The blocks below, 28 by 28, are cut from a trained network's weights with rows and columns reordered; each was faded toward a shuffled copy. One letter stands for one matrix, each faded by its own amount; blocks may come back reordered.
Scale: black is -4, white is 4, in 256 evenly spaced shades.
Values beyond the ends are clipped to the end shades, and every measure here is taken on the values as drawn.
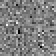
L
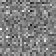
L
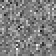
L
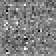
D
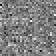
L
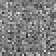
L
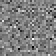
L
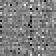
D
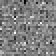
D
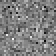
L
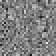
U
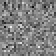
L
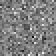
L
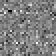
L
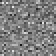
U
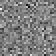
U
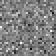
L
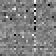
D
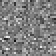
U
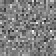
L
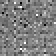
D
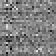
D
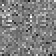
L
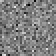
L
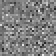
L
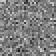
U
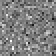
L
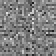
D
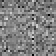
D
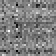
D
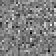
L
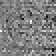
D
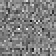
U
